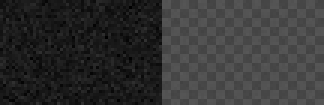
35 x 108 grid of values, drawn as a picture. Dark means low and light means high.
The table splits into one row of 2 panels. Panel 1,1: very low, fine-grained, faint in contrast. Panel 1,2: low, checkered, faint in contrast.
